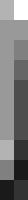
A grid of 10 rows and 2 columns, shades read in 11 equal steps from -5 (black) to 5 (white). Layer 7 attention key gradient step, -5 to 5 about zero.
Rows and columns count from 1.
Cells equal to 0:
2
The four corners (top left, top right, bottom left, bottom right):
2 5 -4 -3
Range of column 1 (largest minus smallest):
6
